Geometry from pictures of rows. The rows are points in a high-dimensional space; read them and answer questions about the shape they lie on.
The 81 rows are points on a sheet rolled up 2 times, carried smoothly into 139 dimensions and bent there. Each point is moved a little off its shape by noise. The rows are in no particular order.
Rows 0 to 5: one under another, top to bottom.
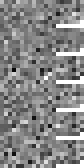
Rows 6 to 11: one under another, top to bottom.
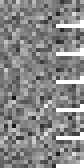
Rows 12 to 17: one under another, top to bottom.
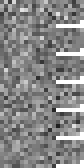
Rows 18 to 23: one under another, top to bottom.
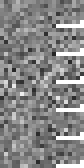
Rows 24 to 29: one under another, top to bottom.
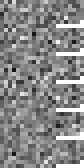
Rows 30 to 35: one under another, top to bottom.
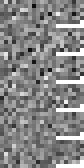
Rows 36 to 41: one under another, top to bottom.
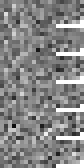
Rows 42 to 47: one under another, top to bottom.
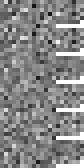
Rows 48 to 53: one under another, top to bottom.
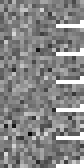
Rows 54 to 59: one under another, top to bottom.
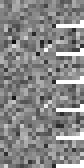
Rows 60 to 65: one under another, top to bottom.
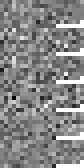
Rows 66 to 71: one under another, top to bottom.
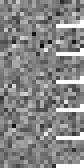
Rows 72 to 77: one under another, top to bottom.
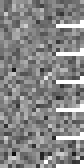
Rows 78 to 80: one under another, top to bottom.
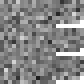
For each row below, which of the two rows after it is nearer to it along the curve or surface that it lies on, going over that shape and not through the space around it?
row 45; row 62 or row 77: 62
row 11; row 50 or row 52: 50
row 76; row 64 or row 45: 45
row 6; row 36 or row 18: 36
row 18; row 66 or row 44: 44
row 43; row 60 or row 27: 27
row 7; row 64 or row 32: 64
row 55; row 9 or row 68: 9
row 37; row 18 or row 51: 18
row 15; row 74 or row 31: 74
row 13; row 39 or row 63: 39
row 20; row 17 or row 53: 53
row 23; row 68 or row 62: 68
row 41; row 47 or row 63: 47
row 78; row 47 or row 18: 47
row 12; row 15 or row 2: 2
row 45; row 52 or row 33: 33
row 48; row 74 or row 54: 74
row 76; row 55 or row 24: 24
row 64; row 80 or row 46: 46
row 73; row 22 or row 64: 22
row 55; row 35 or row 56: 35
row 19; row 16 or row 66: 16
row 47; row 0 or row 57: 0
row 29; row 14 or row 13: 13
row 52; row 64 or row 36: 36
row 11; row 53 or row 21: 53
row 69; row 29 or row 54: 29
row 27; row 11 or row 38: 38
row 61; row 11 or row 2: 2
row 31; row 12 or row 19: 12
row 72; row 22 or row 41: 22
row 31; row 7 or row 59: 7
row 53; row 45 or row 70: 45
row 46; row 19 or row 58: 19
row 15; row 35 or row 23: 35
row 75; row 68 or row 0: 0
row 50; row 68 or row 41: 68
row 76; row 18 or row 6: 6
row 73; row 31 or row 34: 34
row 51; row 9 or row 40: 9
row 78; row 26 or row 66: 66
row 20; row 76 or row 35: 35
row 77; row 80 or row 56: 80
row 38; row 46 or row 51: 46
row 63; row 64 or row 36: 36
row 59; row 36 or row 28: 28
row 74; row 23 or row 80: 23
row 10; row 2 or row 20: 20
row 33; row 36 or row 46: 36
